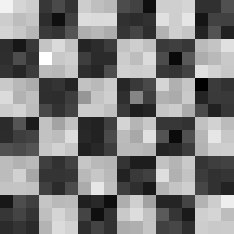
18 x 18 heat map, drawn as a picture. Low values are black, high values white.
Slope: none. Average level on the scale: 50%. Grain: checkered. Histogram: two levels.
